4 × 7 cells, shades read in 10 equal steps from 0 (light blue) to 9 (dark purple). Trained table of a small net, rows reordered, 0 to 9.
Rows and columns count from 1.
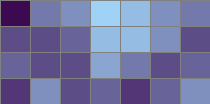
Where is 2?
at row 3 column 4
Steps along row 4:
down up down up down down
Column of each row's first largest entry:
1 1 2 1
